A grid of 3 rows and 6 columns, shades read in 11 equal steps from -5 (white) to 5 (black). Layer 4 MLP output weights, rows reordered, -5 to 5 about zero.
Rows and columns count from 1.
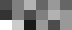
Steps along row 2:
down up down down up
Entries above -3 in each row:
6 6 4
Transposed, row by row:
2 3 -5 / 0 0 -3 / -2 2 4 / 1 0 -1 / -1 -2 2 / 1 -1 -1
